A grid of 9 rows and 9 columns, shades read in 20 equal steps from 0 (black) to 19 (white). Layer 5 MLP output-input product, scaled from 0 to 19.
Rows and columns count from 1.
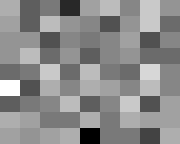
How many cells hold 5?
1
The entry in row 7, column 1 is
7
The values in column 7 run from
8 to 15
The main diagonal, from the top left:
13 7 6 11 14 12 15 12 13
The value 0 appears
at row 9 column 5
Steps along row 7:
up up up down up up down up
